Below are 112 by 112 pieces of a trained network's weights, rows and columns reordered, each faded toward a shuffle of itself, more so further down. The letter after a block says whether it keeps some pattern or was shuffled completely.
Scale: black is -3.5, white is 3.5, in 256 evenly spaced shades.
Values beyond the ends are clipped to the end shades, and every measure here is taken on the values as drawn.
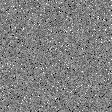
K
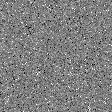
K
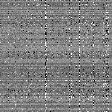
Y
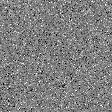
K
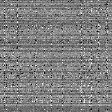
Y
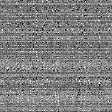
Y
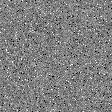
K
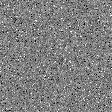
K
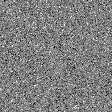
K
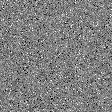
K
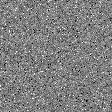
K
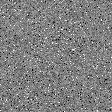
K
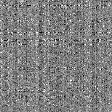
Y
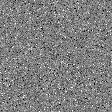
K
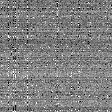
Y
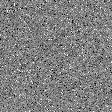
K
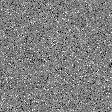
K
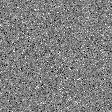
K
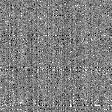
Y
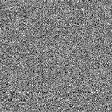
Y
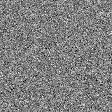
K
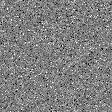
K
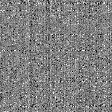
Y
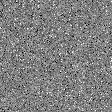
K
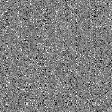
Y
